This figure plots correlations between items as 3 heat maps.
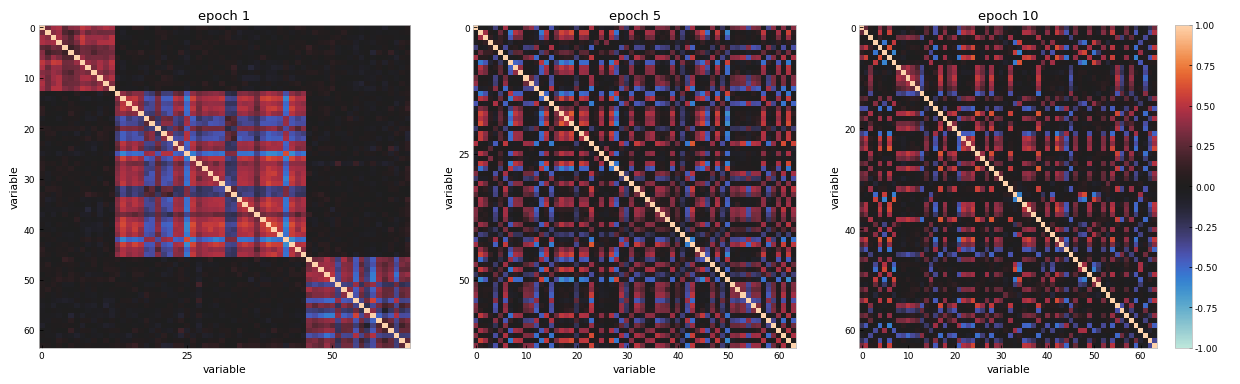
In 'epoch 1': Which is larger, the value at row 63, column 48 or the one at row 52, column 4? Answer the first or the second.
the first
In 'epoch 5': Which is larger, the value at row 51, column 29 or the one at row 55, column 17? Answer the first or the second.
the first
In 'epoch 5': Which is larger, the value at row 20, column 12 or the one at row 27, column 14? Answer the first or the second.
the second
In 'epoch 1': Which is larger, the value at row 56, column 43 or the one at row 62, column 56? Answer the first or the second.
the first
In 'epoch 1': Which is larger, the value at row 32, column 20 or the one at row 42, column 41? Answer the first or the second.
the first
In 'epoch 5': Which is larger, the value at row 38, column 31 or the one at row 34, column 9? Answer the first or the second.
the second
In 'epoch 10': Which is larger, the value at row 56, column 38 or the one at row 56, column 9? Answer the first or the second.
the second
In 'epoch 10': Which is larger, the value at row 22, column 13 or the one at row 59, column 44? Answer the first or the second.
the second
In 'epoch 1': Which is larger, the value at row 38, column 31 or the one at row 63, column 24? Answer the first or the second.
the first
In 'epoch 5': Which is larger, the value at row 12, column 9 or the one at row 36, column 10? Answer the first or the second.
the second
